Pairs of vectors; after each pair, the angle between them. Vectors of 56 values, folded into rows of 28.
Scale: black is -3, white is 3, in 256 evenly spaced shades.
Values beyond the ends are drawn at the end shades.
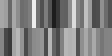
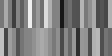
orthogonal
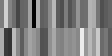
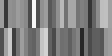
nearly opposite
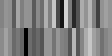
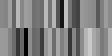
nearly parallel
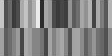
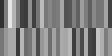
partly opposed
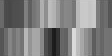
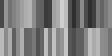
partly opposed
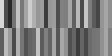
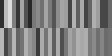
nearly opposite
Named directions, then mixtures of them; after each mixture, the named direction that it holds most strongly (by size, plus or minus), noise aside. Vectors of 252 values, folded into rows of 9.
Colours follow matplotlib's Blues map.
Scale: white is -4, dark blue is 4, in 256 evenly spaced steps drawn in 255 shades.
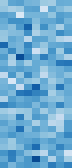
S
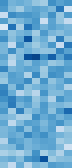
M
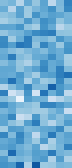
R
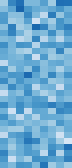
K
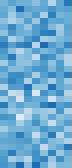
R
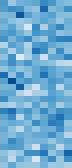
S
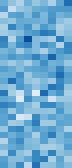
R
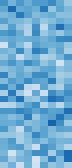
S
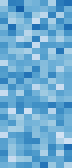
K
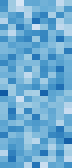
K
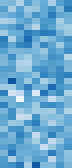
R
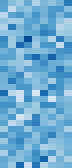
R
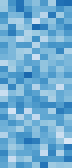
K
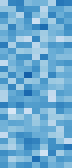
K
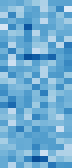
M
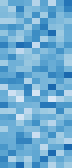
R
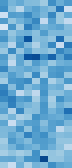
M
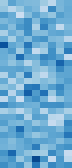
S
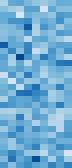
S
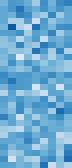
K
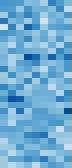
M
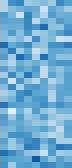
S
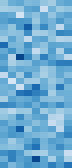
S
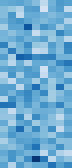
S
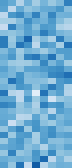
R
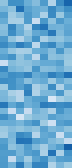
K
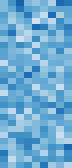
K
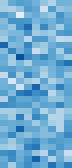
S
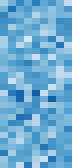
R
